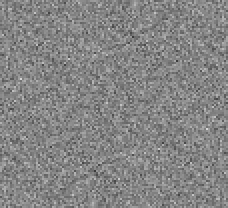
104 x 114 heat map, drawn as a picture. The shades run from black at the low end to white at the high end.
Fine speckle covers the field. The values follow a bell shape. There is no seam. A half turn leaves it unchanged.
